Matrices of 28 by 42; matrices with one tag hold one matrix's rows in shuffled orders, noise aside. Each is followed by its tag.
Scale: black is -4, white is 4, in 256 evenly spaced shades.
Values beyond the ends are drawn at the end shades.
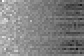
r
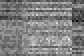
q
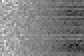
r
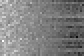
r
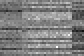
q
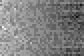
r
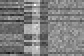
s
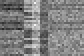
s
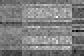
q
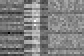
s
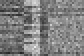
s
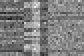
s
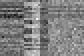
s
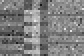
s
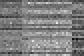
q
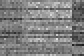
q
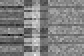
s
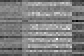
q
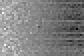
r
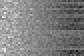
r
